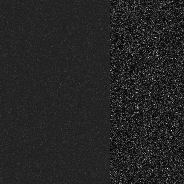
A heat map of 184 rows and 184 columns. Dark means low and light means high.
Fine speckle covers the field. A vertical seam about 60% of the way across splits the table, and the left part is calmer. No regular stripes run through it. No single row or column stands out from its neighbours. The values are skewed, with a long tail toward high values. The halves do not mirror each other.
